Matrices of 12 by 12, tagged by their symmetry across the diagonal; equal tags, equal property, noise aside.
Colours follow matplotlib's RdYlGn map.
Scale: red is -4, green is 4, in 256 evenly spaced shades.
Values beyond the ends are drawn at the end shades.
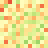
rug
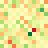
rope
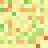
rug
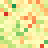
rope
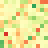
rope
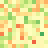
rope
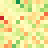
rope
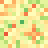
rug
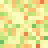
rope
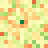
rug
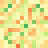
rug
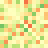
rope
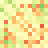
rug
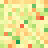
rope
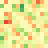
rope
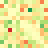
rope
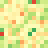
rug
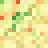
rug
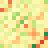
rug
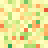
rope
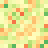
rug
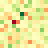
rope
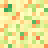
rug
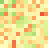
rug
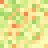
rug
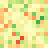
rope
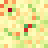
rug
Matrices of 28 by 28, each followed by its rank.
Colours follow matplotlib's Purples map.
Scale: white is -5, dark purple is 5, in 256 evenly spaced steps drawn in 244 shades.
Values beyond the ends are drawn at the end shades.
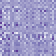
three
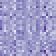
three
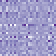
three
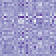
three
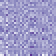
three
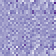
five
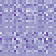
three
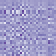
three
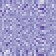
five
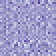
five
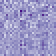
five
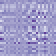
three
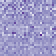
five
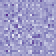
five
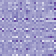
three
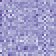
five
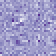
five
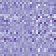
five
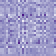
three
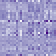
three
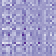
three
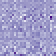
five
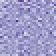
five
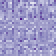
five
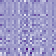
three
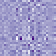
three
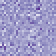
five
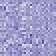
five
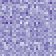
five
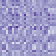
three
